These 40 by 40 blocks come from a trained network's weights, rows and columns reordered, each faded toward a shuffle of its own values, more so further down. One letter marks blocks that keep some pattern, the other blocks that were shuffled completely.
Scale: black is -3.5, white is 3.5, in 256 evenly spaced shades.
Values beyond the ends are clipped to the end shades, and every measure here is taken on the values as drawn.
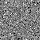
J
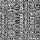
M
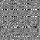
M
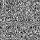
M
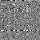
M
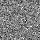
J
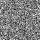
J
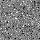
J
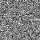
J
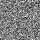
J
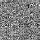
M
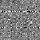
M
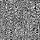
M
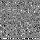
M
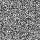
J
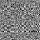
M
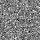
J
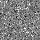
J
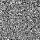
M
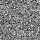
J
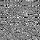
M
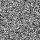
J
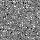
J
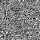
M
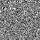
M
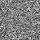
M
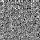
M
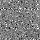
M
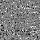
M
